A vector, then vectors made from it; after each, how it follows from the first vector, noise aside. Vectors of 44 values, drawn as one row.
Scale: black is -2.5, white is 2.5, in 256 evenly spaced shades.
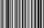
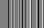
partly zeroed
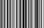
wrapped around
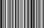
wrapped around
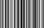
wrapped around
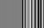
partly zeroed
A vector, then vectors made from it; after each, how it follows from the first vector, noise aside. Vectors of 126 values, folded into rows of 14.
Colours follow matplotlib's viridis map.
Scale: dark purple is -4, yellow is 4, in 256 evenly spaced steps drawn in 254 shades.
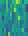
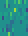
partly zeroed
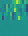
partly zeroed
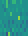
partly zeroed
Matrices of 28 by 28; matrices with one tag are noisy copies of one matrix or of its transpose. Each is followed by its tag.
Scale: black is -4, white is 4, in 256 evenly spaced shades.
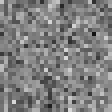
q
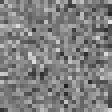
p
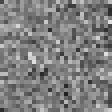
p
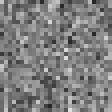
q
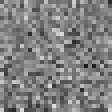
p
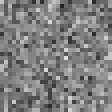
q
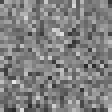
p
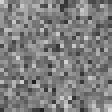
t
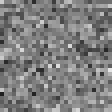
q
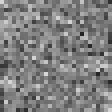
t
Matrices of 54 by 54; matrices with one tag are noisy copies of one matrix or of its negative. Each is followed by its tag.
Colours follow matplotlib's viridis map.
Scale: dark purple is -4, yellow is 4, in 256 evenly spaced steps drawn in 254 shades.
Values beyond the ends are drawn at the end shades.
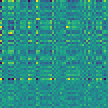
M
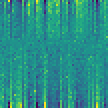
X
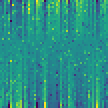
X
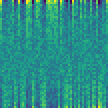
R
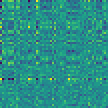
M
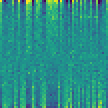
R
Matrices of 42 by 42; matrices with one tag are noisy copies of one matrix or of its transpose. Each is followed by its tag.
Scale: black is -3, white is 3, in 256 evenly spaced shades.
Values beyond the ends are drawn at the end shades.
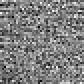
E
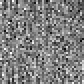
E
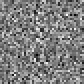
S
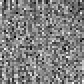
E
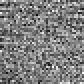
E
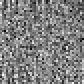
E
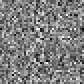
S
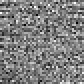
E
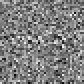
S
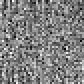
E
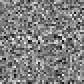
S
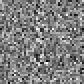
S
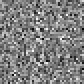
S
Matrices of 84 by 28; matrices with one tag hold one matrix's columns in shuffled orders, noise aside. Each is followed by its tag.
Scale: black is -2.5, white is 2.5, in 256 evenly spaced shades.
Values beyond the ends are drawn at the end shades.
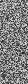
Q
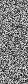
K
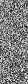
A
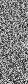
A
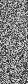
A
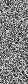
K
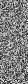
A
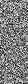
Q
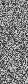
K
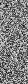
A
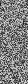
K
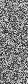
Q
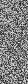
K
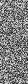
Q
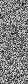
K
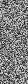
K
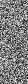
K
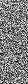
Q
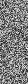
K
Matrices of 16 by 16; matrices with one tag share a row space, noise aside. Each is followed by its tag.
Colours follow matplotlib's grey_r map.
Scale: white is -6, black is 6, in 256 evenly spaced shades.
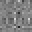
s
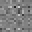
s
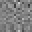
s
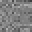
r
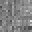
r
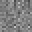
s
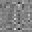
s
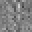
s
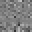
s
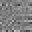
r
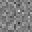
s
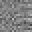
r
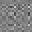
s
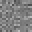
r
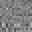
r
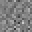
s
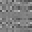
r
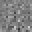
s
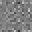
s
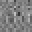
s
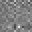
s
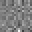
s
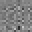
s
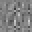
s
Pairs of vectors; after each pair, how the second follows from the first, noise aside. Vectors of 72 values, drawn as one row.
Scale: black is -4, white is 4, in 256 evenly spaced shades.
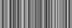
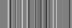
partly zeroed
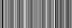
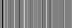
partly zeroed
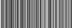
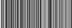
copied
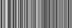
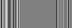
partly zeroed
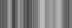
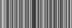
shuffled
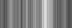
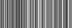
shuffled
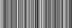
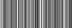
copied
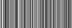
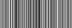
shuffled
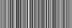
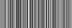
copied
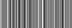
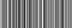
copied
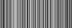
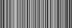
copied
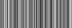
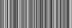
copied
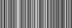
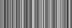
shuffled
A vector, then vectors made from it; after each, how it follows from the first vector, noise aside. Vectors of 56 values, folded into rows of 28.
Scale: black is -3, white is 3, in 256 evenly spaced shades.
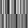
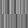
shrunk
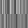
shrunk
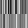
sign-scrambled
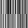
sign-scrambled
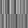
shrunk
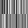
sign-scrambled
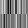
sign-scrambled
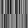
sign-scrambled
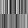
sign-scrambled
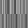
shrunk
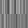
shrunk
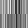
sign-scrambled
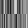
sign-scrambled
